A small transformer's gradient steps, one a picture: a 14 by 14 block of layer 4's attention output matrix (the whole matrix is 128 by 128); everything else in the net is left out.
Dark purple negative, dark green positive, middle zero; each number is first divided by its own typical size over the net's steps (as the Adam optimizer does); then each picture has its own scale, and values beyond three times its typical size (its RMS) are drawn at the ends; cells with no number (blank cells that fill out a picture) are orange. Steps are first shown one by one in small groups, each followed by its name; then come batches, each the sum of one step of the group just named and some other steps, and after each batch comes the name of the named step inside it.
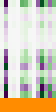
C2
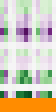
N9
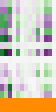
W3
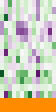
N9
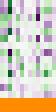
W3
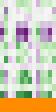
N9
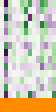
C2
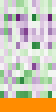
N9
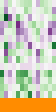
N9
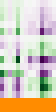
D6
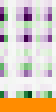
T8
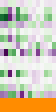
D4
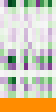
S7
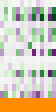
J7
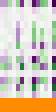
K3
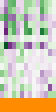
S7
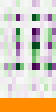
D6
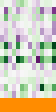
D6
